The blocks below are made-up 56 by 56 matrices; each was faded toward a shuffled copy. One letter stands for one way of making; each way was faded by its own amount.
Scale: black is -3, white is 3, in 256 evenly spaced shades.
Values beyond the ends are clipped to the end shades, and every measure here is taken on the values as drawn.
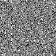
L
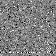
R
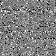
R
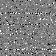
R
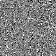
L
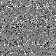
R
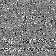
R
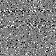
R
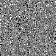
L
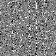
L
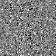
L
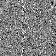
L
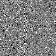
L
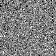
L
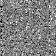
L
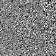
L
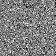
L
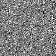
L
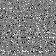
R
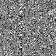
L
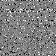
R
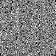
L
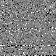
R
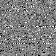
R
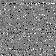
R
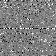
R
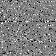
R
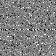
R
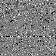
R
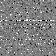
R
